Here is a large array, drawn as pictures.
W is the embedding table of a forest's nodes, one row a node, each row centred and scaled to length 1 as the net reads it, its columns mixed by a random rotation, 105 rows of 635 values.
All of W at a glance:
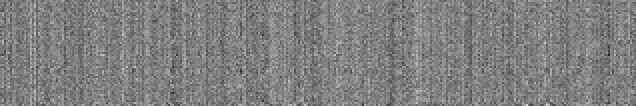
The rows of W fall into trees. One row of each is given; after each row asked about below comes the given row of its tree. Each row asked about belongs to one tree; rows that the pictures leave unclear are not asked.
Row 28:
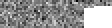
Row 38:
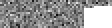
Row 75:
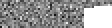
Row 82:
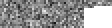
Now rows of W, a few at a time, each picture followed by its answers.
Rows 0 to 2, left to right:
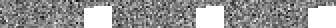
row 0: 28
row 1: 75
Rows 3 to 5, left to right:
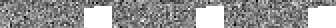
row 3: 38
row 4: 75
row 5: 38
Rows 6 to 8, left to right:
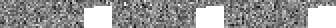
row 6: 28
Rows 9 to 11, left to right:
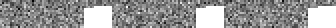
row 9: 38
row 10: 38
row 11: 38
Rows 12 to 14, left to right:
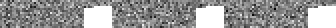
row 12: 75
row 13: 82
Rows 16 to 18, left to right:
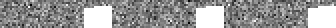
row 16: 75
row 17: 28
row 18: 75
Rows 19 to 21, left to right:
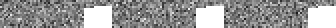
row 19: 38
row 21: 28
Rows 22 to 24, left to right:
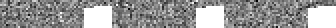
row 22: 75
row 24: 38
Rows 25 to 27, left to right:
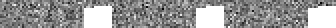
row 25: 75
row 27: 38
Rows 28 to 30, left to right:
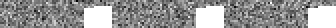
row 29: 75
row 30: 75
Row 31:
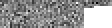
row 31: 38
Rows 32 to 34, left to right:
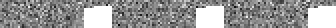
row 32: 75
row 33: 75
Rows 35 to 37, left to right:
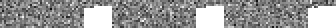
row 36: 75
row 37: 38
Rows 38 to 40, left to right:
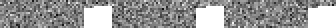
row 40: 82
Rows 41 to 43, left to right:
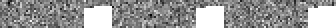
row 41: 75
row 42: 82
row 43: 28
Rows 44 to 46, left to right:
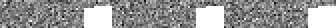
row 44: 75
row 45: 38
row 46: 75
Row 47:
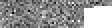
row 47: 38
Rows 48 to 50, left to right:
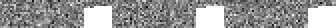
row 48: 38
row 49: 75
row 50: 38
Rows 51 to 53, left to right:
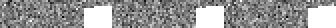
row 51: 75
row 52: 38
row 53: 75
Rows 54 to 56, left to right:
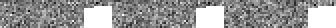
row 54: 38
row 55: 38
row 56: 28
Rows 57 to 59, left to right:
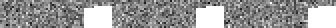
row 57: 75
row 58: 38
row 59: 28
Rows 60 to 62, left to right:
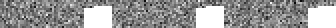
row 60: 75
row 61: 38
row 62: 28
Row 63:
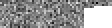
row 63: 38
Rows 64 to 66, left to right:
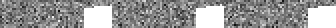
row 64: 28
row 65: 75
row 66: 38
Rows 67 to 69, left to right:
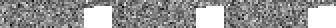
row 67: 38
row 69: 75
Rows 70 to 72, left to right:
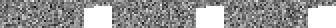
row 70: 75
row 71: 75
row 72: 75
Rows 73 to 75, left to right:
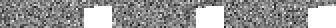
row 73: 75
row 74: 38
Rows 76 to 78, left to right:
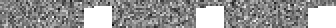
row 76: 28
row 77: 82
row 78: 75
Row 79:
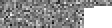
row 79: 38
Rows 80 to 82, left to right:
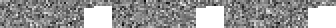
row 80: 82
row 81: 38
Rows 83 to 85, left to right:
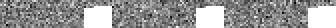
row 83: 75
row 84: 82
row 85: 28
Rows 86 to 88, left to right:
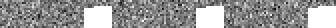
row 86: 82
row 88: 75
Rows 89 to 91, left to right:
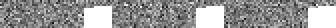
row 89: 38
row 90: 75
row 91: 28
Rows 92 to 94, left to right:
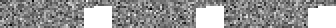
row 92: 38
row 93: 75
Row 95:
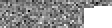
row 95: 38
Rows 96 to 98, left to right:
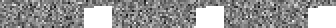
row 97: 38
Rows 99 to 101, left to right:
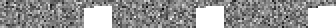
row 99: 75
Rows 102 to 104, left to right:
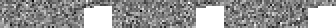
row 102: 38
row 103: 38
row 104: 82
